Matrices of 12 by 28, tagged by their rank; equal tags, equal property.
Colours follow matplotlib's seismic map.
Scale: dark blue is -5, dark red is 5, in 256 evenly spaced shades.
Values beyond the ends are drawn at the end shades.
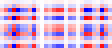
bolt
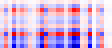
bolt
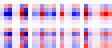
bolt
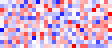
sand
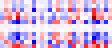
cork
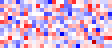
sand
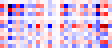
cork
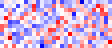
sand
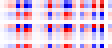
bolt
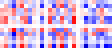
cork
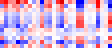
cork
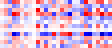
cork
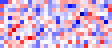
sand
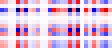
bolt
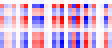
bolt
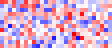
sand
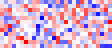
sand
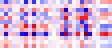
cork
